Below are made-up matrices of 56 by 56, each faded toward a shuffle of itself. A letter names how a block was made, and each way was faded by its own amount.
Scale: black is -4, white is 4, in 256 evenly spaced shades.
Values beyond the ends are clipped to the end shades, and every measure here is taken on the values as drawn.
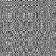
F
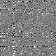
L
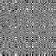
F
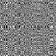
F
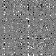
L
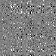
L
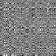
F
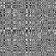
F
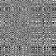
F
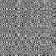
F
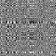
F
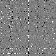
L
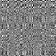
F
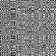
F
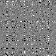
L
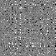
L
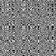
F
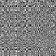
F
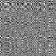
F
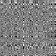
F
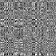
F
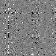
L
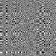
F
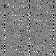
L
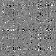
L
